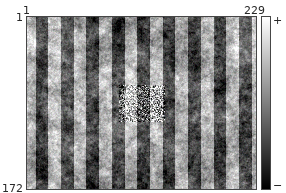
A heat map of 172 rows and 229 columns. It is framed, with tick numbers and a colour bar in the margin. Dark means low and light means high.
On average the colour sits 50% of the way up the scale. In the centre lies a patch that is rougher than the rest. Values change most from cell to cell in the centre. Upright stripes repeat 9 times across the table. There is no overall slope.
